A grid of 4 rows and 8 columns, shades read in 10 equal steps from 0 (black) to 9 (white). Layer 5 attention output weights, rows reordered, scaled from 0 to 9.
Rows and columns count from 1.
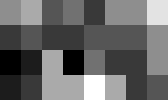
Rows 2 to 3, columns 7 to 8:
3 5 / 2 5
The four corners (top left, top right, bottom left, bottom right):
5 8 1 3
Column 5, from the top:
2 3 4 9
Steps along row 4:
up up same up down down up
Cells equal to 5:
5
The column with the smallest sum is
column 1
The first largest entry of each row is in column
8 8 3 5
